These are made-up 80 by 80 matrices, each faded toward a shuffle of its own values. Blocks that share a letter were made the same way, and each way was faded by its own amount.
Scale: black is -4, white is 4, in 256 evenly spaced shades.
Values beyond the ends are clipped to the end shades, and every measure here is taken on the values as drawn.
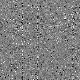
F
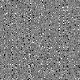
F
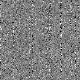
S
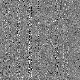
S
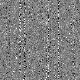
S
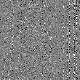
S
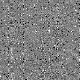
F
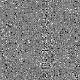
F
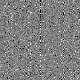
F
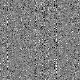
S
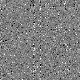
F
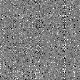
F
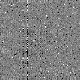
F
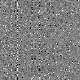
F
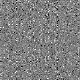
F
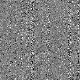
S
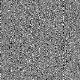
S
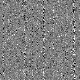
S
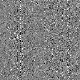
S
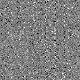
F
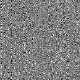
S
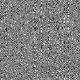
F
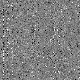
F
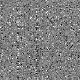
F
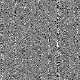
S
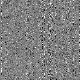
S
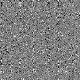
F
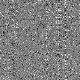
F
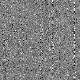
S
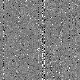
S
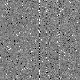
F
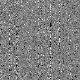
S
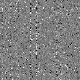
F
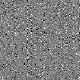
F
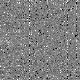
F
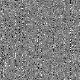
S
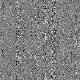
S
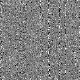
S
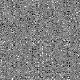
F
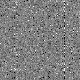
F
